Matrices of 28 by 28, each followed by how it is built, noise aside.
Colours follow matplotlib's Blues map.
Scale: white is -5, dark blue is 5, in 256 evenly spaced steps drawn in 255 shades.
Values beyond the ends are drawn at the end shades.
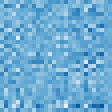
low rank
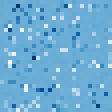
sparse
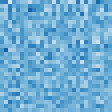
low rank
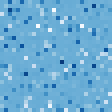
sparse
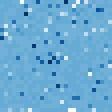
sparse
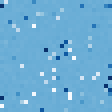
sparse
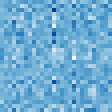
low rank
